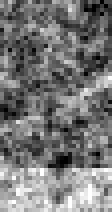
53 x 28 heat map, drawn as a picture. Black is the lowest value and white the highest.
A horizontal seam about 80% of the way down splits the table, and the bottom part is higher. There are no regular stripes. The texture is blotchy.
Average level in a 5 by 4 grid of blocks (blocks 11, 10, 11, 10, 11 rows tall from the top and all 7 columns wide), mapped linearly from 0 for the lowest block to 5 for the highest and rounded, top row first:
1 2 2 0
1 1 1 1
1 1 2 2
2 1 0 2
5 5 4 5
